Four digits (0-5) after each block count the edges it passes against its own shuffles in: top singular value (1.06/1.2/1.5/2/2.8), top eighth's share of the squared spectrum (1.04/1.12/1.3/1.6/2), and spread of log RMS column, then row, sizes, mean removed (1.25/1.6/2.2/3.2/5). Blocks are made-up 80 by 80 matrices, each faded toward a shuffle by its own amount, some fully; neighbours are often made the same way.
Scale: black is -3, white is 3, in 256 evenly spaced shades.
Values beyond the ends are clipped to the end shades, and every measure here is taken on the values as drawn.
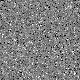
0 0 0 0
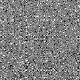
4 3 1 2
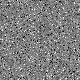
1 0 0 0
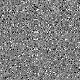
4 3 1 2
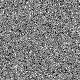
0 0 0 0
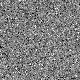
0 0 0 0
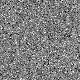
0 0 0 0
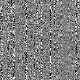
2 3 4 0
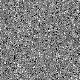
0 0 2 0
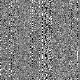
2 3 4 0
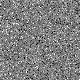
0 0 0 0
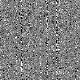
2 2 3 0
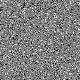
0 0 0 0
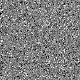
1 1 2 0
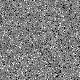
0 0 0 0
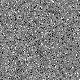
0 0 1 0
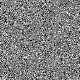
0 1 2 0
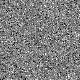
0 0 1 0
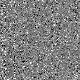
1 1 2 0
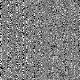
2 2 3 0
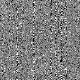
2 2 3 0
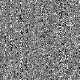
1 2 3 0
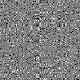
4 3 2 2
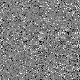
3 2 1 1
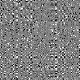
5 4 3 3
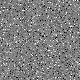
1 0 0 0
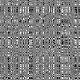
5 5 4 4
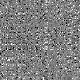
4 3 1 2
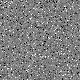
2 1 0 0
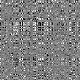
5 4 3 3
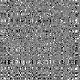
5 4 3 3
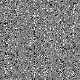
1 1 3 0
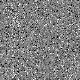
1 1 2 0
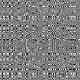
5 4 3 3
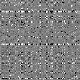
5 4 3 3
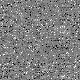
3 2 0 1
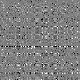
5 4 2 3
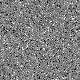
2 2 0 0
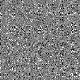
4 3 2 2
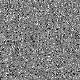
3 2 1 0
